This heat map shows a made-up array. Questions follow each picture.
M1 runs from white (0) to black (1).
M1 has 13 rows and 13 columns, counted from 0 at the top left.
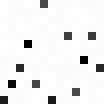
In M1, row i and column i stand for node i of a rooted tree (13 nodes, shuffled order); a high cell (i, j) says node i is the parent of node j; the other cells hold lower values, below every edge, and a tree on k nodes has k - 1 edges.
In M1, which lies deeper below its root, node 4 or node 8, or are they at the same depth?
node 8
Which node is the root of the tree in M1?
7
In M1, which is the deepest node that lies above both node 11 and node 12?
4
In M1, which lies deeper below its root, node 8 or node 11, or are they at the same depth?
the same depth
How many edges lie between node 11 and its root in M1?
3
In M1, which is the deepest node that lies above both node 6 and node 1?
10
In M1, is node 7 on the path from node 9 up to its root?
yes
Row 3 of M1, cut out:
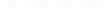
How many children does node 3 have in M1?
0
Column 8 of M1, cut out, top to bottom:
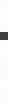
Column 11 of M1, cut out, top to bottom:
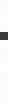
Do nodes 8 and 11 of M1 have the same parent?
yes
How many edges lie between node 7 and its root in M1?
0
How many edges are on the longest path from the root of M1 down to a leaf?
7
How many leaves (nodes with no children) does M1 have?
5
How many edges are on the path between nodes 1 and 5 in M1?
6
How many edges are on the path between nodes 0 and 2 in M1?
3
